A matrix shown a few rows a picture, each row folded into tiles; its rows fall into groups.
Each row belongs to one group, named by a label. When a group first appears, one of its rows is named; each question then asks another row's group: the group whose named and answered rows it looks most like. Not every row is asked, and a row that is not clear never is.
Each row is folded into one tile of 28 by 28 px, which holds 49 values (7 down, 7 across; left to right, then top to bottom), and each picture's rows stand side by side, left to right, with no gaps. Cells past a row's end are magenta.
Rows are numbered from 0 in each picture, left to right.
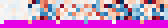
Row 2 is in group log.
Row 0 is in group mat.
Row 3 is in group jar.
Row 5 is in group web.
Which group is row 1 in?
web
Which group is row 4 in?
web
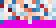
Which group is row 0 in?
jar
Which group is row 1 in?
web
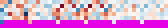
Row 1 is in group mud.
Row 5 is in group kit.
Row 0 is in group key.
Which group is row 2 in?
log
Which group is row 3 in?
log
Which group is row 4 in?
mat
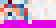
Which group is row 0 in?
mud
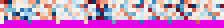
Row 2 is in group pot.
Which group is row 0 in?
web
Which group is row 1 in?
key
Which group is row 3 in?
web
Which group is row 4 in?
jar
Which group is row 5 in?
jar
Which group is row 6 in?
jar
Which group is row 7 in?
pot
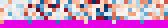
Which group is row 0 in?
mud
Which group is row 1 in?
jar
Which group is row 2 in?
jar
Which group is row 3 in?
web
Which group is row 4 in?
log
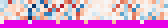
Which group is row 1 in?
kit
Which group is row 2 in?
log
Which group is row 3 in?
pot
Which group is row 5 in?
log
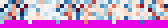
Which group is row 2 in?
kit
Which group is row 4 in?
mat
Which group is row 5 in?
jar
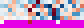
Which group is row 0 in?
pot
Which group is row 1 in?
mud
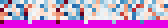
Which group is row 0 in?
mud
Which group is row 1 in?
mat
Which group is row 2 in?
mud
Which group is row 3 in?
pot
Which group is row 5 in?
jar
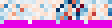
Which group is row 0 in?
kit
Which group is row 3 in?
key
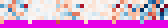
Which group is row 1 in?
pot
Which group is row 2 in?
pot
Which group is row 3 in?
pot
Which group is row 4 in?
log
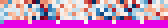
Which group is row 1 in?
web
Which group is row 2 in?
log
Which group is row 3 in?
web
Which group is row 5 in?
mat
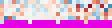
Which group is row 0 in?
log
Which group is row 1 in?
key
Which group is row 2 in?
mat
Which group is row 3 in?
log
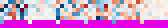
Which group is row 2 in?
kit
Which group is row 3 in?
mat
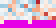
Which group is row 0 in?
pot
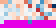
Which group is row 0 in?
key
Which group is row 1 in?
jar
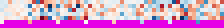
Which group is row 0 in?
mat
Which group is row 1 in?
web
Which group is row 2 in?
web
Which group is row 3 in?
log
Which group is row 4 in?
mud
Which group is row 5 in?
mat
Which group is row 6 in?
mat
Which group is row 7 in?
key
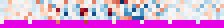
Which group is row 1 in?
mat
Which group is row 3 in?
mud
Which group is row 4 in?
web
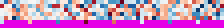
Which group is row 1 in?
pot
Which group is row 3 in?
mud
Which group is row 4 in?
mud
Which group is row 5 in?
mat
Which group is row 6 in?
key
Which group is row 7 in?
kit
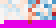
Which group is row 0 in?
key
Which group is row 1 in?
mud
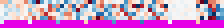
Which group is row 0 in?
key
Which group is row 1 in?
mat
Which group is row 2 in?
kit
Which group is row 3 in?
web
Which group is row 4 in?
jar
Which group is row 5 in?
jar
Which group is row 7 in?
web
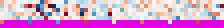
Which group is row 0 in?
pot
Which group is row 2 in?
key
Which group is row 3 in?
mud
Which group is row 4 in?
pot
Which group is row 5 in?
pot
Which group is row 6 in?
web
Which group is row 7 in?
pot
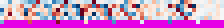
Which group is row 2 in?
mud
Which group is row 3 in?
mud
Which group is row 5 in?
log
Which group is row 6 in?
jar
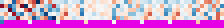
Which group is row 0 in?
jar
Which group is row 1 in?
web
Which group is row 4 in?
kit
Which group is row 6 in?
key
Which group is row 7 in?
log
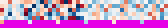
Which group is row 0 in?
mud
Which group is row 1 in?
kit
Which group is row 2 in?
web
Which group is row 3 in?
kit
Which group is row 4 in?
pot
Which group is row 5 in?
kit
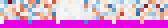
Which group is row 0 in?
mat
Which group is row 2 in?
pot
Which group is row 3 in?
jar
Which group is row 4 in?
key
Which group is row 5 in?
log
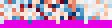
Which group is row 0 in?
mat
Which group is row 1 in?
jar
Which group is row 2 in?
web
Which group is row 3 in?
log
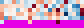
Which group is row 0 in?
log
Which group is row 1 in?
log
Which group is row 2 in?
mud
